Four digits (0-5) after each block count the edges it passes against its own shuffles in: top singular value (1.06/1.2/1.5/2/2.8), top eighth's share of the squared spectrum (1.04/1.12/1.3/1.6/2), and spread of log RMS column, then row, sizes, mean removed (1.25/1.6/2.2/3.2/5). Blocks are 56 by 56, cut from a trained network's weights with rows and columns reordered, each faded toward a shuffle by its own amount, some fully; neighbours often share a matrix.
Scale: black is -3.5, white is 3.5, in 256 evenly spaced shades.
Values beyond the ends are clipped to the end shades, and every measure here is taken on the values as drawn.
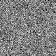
1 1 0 0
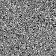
0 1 0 0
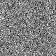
1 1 0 0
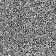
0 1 0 0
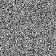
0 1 0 0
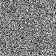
0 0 0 0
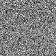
2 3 1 1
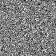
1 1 0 0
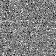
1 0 0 0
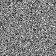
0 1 0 0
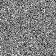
0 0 0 0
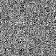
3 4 2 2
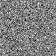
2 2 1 1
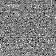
1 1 0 0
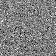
0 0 0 0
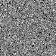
0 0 0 0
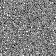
0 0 0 0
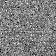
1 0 0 0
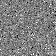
0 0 0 0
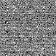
3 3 2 1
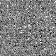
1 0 1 0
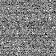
2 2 1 0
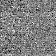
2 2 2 0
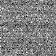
2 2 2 0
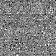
1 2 1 0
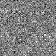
2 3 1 1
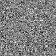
2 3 1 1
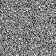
1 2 0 1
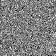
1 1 0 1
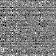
3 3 3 0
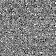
1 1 0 0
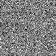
2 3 1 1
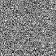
2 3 1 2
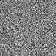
3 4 1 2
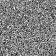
0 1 0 0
